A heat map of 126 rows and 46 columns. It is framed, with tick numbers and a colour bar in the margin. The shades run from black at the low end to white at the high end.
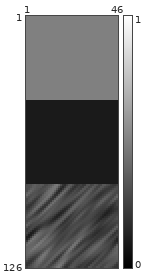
It is made of 3 by 1 panels. Panel 1,1: middling, flat. Panel 2,1: very low, flat. Panel 3,1: low, slanting up to the right.
